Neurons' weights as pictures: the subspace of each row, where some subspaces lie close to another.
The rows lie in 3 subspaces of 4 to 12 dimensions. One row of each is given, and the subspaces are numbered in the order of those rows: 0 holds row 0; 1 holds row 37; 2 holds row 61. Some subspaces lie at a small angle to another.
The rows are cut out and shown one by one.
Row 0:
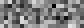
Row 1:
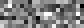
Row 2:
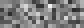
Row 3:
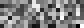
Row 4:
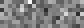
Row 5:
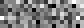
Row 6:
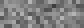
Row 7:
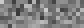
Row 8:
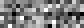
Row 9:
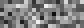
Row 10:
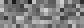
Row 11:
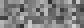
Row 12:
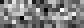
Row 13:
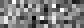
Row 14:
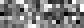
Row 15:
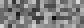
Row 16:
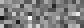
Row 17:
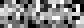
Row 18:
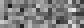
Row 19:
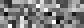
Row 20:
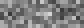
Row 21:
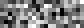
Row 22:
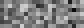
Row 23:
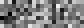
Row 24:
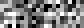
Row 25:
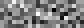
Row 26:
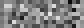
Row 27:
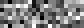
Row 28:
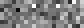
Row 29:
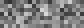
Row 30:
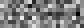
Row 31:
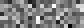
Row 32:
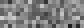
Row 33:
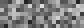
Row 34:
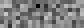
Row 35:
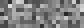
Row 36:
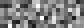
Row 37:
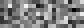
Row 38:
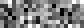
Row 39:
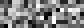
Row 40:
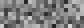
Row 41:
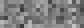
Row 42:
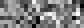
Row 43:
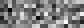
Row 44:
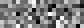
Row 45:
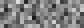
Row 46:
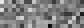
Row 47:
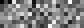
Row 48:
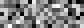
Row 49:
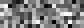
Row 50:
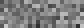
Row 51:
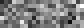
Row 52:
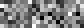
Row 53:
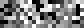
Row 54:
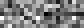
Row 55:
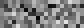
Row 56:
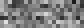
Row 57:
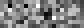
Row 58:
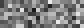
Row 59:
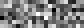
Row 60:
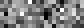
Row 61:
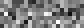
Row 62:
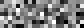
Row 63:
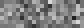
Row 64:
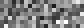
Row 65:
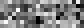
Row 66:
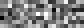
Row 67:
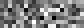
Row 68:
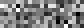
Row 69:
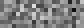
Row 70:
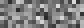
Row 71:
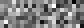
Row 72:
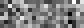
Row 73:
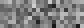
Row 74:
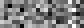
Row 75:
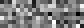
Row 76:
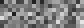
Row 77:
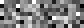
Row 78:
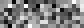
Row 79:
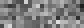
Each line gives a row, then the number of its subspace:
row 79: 2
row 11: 1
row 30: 2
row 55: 1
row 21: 2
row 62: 0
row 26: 1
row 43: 1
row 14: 0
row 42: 0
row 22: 1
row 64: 2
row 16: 0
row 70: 0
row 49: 0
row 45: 0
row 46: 2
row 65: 2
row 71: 2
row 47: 2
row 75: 2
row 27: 2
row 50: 2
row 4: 0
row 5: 2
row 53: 1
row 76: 2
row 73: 2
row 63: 1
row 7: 0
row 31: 0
